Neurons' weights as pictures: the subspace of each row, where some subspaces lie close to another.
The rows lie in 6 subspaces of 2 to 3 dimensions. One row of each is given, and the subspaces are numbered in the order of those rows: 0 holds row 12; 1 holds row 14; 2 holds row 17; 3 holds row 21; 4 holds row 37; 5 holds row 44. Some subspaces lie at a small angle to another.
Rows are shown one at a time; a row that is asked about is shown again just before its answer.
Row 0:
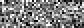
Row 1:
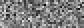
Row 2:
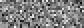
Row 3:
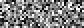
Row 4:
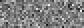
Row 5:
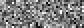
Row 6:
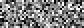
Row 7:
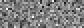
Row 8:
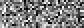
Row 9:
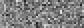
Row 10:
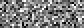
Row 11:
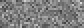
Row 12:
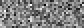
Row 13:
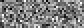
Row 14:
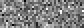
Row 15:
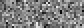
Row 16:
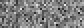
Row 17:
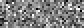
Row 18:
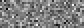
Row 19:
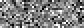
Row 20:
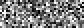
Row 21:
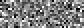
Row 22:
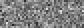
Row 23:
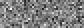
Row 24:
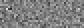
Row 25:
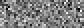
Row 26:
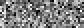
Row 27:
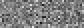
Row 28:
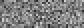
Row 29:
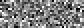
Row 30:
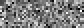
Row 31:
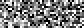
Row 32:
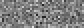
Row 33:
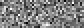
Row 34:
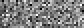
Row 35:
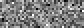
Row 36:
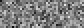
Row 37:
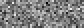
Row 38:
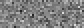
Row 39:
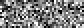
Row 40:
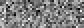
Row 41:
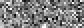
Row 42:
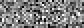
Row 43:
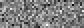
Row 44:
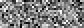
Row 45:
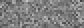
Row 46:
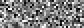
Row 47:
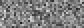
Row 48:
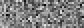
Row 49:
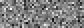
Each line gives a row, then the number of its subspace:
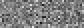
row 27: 0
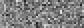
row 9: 4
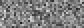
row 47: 0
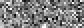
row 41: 5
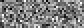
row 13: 5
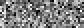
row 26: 1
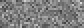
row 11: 5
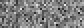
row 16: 0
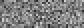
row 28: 0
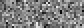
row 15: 4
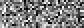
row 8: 1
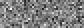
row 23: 3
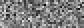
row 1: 4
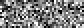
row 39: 1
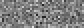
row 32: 0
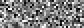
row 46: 3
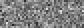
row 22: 1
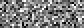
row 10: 2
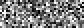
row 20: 4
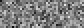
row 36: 0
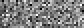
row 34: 0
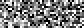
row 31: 5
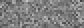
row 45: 5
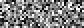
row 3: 2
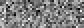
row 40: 1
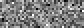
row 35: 2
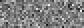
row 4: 2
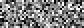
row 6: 2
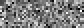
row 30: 1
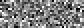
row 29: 3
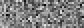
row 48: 4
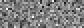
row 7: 5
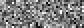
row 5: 4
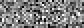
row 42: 0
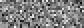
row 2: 5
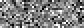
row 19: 3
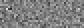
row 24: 3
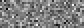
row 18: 3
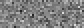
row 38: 5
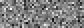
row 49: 3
